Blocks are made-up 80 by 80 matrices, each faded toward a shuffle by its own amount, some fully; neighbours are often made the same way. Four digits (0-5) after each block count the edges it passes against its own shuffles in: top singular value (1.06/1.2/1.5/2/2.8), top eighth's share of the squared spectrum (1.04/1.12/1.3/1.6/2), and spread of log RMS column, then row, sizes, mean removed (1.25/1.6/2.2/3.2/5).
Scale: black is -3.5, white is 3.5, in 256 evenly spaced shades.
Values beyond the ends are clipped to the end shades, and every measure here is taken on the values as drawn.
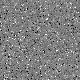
0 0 0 0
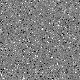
1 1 1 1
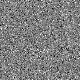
2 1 0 2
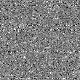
2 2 0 2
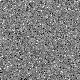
0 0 0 0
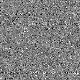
2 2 0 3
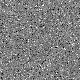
0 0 0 0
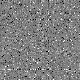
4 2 1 1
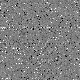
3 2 0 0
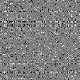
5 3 2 2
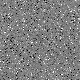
0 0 0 0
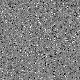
2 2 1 0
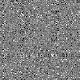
4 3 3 1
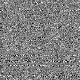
1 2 0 3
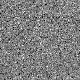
0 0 0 1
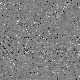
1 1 0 0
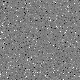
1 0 0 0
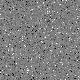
0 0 0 0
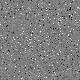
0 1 0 0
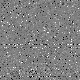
2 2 0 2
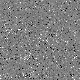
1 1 0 1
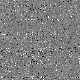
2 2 1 2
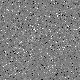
0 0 0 0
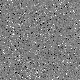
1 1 0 1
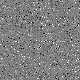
1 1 0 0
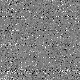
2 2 1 2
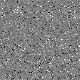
1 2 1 2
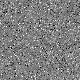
0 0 0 1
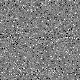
1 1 0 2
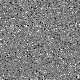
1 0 0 1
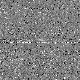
2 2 0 2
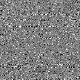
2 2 0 3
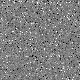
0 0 0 1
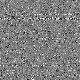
2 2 0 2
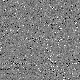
1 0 0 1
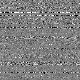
3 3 0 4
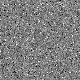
1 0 0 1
